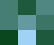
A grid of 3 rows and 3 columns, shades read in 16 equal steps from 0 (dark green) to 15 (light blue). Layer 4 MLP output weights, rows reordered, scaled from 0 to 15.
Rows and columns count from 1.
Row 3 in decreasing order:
15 2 0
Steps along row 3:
up down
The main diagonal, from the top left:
6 9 2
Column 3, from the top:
7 5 2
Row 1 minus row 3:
6 -13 5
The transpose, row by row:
6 6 0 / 2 9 15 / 7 5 2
